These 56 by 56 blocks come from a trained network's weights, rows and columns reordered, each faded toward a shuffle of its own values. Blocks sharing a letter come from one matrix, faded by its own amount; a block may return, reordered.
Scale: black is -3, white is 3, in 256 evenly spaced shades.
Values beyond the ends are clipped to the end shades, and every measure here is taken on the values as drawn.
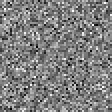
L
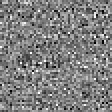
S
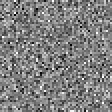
L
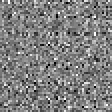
S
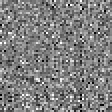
S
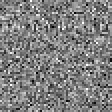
L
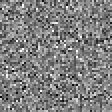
L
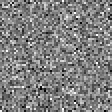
L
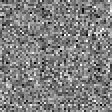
L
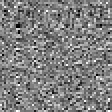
S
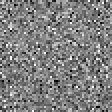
S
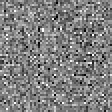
S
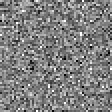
L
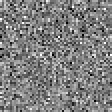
L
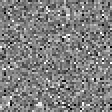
S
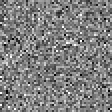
L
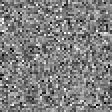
L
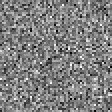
L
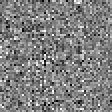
S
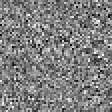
L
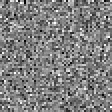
L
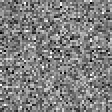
L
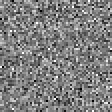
L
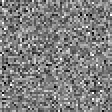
L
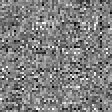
S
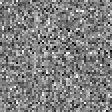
L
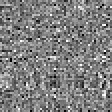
S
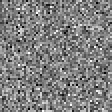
L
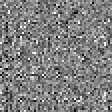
S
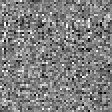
S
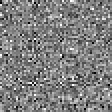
S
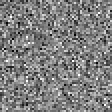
L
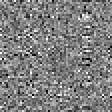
S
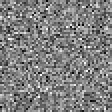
L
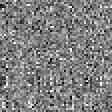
S
